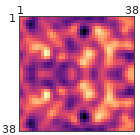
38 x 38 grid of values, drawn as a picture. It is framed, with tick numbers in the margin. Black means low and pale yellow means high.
No single row or column stands out from its neighbours. It is mirror symmetric from top to bottom. There are no lone odd cells. The field is mottled with small blotches.
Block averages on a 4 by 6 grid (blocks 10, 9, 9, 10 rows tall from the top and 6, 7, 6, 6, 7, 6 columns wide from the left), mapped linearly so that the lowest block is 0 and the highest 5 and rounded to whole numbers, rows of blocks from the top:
231044 | 221542 | 221542 | 231044
